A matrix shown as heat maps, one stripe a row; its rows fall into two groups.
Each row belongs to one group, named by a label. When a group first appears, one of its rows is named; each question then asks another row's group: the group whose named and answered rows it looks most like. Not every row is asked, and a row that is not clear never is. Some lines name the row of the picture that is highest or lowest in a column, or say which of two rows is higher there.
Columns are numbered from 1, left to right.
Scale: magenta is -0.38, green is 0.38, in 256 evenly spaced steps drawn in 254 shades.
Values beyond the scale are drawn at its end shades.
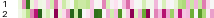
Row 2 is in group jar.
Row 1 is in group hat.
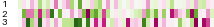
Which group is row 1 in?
jar
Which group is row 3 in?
hat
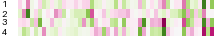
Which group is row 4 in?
hat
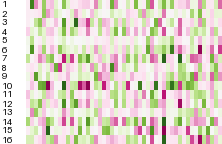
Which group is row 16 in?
jar
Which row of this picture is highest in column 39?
7
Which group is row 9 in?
hat
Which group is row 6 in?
hat
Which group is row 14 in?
jar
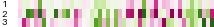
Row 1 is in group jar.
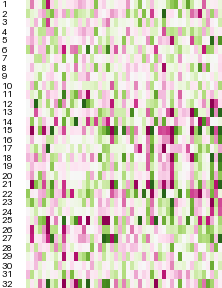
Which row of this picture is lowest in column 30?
29
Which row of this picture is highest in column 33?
25
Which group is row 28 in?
hat
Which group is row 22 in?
jar
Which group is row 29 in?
jar
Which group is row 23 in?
hat
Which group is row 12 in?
hat
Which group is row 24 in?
hat
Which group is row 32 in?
jar
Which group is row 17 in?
jar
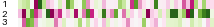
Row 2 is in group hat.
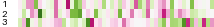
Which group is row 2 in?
jar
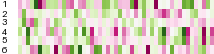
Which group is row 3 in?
hat
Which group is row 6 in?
jar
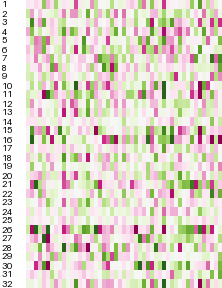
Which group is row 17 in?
jar
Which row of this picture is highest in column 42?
21
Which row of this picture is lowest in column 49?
16
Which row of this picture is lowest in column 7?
16
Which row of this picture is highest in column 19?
7
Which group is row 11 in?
jar
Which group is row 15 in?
hat
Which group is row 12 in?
jar
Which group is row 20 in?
jar
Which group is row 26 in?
hat
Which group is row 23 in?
jar
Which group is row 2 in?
jar
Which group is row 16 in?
hat
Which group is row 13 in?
jar
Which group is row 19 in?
hat
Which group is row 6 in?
jar
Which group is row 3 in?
hat
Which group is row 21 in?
hat
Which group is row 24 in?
jar
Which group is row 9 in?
hat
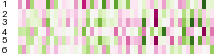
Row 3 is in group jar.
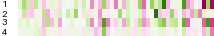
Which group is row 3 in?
hat
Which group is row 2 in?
jar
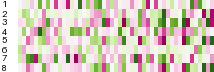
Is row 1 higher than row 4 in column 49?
No
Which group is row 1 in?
jar
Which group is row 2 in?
hat
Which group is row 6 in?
jar
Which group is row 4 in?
jar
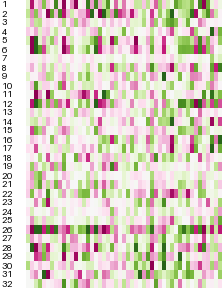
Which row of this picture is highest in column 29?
31
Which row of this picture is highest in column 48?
12
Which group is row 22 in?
jar
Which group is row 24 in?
hat
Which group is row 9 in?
jar
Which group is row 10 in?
hat
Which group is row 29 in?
jar
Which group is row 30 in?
jar
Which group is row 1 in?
jar
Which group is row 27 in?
jar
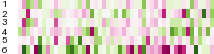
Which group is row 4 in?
hat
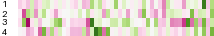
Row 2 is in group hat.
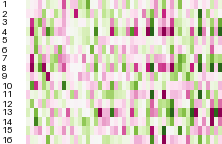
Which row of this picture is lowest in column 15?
7
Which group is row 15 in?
jar
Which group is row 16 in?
jar
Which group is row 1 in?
jar
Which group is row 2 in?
jar
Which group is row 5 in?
hat
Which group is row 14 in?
hat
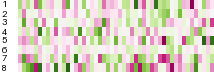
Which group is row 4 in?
jar
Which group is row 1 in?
jar
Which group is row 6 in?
jar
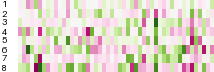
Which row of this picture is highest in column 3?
6
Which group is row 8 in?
jar
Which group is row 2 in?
jar
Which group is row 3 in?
jar
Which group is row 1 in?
jar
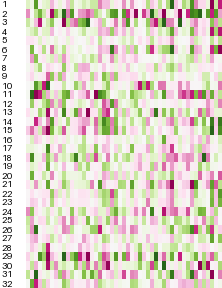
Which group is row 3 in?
jar
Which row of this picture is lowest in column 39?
2
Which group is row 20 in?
hat
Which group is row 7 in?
hat
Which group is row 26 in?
hat
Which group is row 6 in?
hat
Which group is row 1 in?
hat
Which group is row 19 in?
jar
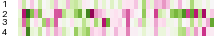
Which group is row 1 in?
jar
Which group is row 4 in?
hat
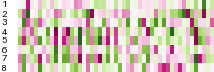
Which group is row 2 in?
hat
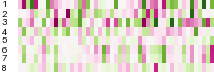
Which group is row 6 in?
hat
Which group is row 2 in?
jar
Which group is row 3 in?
jar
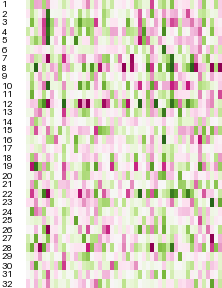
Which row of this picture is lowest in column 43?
8
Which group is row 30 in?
hat
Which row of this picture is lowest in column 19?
8
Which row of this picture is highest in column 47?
23
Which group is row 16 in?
jar
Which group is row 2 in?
jar
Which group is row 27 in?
hat
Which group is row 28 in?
hat
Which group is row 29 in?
jar
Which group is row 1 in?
hat
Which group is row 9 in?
hat
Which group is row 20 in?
jar
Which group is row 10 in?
jar
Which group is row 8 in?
hat
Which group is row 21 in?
hat
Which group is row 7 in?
hat
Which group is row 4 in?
jar
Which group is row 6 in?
jar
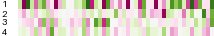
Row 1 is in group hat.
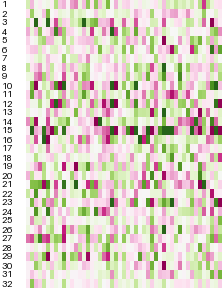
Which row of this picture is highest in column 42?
15
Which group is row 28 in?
jar
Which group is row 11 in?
jar
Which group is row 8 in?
jar
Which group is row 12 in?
hat
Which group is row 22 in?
hat
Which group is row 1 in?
jar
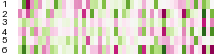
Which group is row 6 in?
hat
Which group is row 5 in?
jar
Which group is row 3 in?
hat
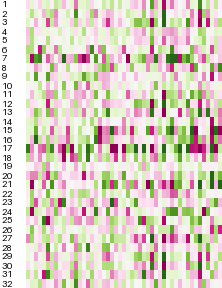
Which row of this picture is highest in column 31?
15
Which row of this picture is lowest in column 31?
21
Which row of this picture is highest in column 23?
21
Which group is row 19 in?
jar
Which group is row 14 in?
hat
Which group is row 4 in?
jar
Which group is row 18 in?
jar
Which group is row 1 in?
jar
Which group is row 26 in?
hat
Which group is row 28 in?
jar
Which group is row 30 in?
jar
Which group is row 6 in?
hat
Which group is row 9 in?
hat
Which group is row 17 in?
jar
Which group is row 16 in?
hat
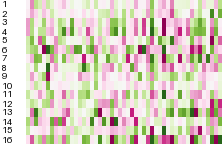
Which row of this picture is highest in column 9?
14
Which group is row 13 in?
hat
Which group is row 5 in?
hat
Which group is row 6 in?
jar
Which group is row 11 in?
jar
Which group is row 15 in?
jar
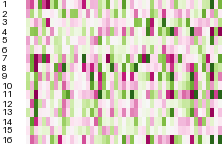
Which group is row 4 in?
hat
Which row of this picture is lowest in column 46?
7
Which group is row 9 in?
hat
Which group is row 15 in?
hat
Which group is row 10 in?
hat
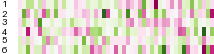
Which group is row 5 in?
hat
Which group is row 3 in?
jar
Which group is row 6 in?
hat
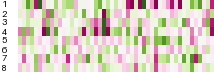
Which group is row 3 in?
hat
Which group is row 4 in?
hat
